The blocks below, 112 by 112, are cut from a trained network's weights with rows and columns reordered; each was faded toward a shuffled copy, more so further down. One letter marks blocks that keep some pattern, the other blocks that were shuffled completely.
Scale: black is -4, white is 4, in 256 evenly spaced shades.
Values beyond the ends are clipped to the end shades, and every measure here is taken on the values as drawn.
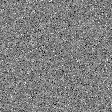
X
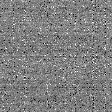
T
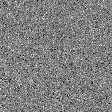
X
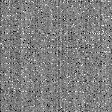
T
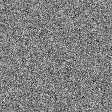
X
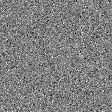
X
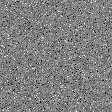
X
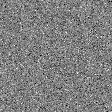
X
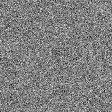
T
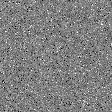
X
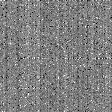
T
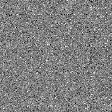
T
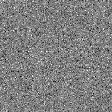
T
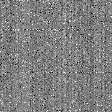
T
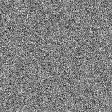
T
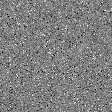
X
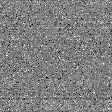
T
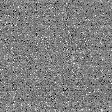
T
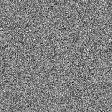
T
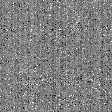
T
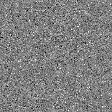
T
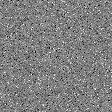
X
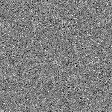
T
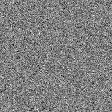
T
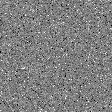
X
